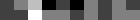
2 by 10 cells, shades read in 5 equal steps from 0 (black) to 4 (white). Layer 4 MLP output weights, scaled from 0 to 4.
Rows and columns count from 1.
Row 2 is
1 1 4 2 2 1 2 1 2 2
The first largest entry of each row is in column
3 3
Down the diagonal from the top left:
1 1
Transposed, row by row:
1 1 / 2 1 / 3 4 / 0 2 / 1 2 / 0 1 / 2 2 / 1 1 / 2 2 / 1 2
